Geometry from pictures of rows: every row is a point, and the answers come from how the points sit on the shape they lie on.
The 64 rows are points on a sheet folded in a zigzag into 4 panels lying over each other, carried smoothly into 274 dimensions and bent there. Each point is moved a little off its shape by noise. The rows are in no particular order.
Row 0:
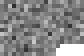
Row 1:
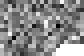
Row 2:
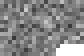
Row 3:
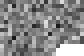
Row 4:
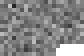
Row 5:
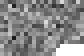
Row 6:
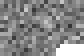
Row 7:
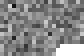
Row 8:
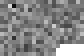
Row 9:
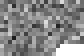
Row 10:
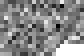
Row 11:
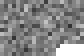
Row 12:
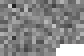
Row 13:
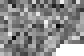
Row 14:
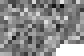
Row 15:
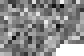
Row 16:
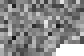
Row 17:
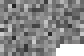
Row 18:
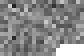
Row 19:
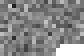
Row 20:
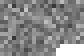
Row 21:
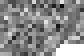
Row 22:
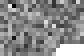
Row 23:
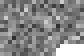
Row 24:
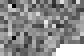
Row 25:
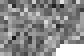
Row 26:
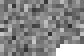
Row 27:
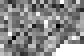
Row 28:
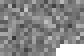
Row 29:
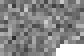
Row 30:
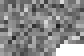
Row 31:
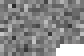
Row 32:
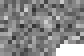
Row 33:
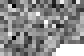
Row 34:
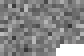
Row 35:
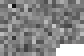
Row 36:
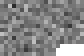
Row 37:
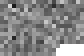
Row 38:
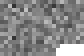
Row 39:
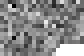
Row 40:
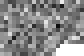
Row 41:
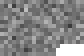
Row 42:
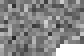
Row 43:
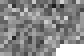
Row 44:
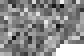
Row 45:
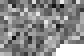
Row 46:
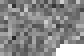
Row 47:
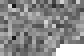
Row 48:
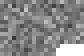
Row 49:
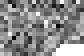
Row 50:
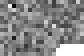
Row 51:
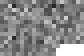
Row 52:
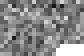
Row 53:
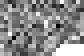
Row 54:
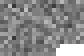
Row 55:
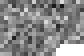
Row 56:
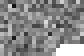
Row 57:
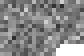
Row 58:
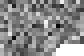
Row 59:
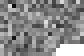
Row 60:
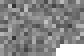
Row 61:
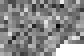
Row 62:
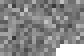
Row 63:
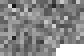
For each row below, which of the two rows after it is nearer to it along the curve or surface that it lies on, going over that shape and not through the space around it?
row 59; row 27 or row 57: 27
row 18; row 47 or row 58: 47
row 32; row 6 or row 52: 6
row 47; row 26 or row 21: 26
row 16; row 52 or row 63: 63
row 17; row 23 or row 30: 30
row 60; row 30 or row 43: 30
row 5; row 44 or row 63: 63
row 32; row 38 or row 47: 38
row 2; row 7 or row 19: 19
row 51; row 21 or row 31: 21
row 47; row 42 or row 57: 42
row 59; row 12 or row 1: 1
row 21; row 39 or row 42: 42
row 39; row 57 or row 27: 27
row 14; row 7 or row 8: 8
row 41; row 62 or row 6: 62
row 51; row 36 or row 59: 36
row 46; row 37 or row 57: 37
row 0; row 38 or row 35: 35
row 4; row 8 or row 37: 8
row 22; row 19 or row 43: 19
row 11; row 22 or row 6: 6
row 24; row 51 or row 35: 35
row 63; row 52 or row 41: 52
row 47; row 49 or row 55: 49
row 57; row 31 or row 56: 31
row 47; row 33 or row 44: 33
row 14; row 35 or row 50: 35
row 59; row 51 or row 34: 34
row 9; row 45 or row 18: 18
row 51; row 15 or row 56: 15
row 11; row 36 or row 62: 36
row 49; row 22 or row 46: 22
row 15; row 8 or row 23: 23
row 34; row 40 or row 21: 40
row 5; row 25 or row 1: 1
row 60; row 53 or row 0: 0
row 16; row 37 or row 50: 50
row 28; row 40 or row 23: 23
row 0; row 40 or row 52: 40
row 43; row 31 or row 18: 18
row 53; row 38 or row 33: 33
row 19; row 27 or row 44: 27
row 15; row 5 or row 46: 46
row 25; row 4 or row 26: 4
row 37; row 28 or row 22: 28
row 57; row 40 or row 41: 41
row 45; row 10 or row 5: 10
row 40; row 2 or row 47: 2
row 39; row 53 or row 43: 53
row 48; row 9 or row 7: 9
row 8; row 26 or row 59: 26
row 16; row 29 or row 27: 27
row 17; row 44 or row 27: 27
